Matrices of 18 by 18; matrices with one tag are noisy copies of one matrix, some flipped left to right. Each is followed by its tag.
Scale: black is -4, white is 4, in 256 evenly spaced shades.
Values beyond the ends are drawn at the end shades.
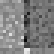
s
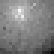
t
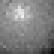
t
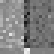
s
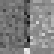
s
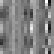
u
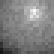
t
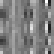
u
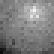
t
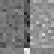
s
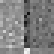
s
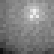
t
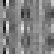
u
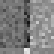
s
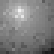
t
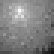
t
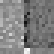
s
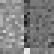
s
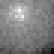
t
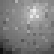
t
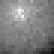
t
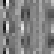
u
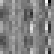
u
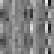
u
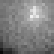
t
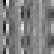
u
